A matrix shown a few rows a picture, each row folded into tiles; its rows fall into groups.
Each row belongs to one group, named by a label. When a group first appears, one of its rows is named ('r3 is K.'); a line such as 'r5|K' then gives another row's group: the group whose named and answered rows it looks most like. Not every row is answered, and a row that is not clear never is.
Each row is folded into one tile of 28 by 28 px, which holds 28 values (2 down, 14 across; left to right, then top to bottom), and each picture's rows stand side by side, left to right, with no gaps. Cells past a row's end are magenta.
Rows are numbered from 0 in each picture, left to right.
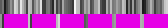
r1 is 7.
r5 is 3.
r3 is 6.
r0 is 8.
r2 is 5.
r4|7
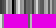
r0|5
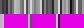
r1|7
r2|7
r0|8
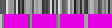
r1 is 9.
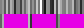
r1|7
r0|9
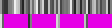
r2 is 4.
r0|8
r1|4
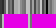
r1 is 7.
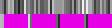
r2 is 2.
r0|3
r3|2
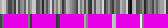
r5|8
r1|2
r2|6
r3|8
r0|2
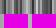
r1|3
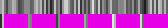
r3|4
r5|8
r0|6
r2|9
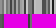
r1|9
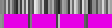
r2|5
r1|4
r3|8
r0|9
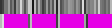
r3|4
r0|5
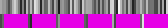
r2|5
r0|6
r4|3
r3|2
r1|4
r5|9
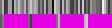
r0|8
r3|5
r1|2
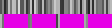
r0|8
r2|6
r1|4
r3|3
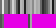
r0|6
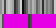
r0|7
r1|2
